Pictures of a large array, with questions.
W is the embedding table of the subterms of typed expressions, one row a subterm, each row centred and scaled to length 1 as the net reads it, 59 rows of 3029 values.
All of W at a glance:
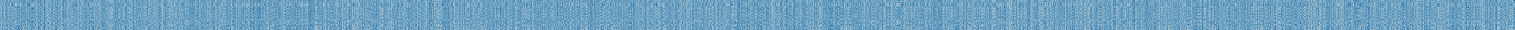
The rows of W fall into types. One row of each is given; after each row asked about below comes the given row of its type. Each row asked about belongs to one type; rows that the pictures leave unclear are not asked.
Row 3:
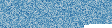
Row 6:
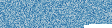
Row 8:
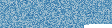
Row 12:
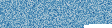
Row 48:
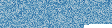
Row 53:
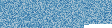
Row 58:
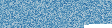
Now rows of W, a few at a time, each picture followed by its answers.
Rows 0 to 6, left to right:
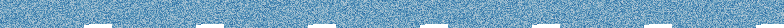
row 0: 48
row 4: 48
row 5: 8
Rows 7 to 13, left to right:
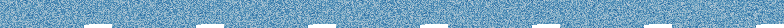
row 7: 8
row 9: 8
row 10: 8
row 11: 6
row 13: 58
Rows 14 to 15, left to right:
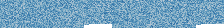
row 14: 53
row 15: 12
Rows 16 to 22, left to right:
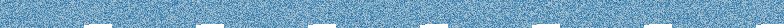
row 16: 53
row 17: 48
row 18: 53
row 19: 6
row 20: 58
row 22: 48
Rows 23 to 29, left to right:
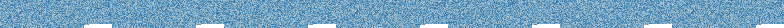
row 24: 53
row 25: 12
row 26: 48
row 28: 58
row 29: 48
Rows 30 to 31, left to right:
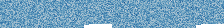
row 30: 12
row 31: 6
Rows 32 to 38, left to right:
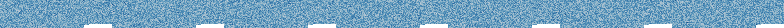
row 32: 48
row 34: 58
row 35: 48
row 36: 53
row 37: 58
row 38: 8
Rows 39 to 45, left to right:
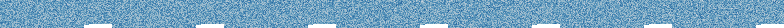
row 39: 12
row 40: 12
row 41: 8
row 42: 48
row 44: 6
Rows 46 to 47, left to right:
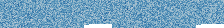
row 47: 53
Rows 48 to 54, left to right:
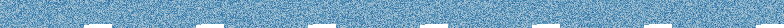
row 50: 58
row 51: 58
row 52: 58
